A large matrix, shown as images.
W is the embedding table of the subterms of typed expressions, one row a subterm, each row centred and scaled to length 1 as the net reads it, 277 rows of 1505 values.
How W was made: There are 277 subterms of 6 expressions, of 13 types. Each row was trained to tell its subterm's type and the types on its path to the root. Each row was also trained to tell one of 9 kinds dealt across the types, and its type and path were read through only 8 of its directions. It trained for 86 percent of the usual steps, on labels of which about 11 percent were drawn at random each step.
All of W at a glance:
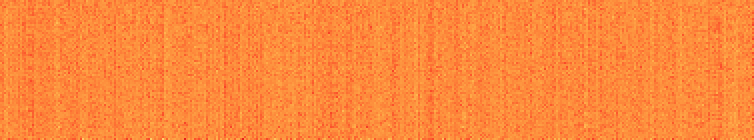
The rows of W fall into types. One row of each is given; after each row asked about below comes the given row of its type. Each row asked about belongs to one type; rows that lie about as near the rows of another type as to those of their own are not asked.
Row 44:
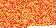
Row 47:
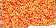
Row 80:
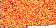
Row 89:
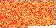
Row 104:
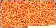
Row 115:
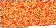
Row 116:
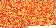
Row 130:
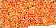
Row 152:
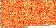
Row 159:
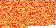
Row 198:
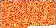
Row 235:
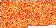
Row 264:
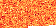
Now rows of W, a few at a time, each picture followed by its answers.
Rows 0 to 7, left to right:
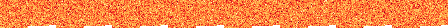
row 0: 198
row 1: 80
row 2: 235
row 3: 264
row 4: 159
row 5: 130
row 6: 235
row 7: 116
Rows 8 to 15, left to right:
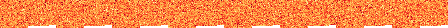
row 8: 235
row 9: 235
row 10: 264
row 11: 152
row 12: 115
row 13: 89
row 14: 115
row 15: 264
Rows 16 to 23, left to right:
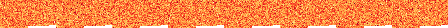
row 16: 152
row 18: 80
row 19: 264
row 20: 89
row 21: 80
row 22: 104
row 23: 44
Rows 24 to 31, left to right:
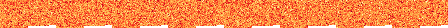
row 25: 44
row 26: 104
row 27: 116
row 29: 264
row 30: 152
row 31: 89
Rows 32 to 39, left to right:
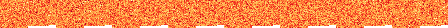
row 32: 116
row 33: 152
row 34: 116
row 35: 44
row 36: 44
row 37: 130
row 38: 235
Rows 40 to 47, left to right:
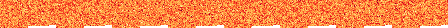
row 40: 159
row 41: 47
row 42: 264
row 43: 152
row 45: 198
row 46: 130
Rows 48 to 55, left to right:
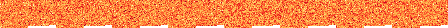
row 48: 152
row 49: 152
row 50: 89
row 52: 159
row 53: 159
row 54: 235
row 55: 159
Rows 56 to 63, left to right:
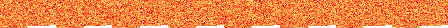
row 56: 152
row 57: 159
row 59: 198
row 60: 116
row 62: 152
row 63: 152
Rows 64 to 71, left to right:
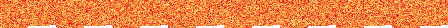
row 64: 198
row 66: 159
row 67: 89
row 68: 80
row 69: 80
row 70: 264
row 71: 116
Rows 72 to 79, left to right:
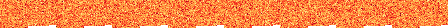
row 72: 264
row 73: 115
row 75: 116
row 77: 130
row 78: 159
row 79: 89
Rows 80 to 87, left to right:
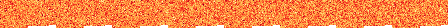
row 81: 159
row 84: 235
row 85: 152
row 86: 198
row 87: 44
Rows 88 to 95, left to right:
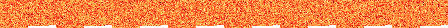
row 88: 47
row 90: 198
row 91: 264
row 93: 89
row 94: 44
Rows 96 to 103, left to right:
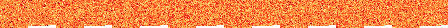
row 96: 104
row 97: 44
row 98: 104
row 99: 116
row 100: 116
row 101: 264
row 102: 264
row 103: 152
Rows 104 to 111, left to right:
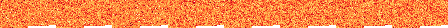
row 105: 159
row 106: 152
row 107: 130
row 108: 198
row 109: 47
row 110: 44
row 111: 47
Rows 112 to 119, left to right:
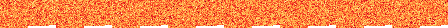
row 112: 116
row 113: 264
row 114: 44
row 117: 80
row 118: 159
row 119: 130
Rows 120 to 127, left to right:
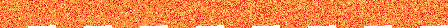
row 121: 159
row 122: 198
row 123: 198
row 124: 44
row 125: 89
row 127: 159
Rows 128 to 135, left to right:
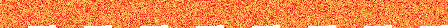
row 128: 47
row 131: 44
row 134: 104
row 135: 80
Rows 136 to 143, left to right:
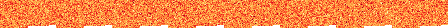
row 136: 80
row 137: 159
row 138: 80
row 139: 159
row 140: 198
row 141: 116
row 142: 104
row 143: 198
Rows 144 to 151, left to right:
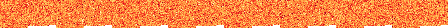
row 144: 152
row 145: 198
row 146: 47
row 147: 116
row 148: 89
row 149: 89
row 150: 47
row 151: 235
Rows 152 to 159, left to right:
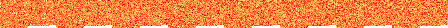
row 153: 104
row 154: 130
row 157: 47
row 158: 130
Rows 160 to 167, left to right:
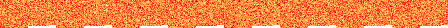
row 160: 264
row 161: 235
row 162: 47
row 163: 159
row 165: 159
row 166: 198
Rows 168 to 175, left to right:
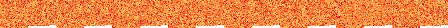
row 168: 44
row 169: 47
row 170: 115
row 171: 264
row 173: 159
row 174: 264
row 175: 89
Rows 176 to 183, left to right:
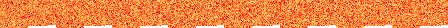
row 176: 80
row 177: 89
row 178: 89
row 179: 116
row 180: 235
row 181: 235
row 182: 198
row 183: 130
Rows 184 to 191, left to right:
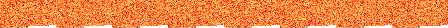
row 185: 104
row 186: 264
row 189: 152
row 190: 130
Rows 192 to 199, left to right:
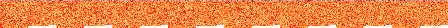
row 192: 115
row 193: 47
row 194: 80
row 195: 264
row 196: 80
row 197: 130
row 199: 115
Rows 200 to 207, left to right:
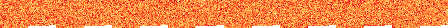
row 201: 116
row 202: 198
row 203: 235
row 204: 44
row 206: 130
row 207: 115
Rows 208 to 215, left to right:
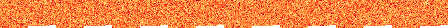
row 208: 104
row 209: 47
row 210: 264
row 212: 235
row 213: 115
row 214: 116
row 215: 89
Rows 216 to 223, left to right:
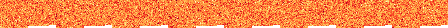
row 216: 198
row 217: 89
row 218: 80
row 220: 264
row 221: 198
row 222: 130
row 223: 159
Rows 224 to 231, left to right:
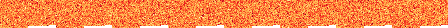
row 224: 198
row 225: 104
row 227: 44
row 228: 44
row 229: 44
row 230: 152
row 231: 116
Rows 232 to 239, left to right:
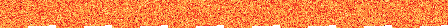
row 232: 198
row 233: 44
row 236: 198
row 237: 159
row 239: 44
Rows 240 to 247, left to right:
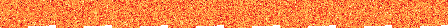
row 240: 104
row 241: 235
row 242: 198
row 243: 80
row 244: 235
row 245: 44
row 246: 104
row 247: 44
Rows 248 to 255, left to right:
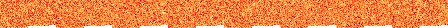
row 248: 44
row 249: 116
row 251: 264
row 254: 130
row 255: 116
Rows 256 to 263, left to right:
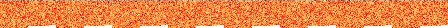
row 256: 47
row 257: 235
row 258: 152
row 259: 235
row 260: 264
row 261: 115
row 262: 159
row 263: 159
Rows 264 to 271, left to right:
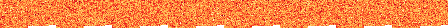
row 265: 44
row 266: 116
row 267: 44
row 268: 80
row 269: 198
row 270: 264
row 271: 116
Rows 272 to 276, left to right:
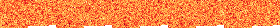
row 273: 115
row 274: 116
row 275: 116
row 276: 198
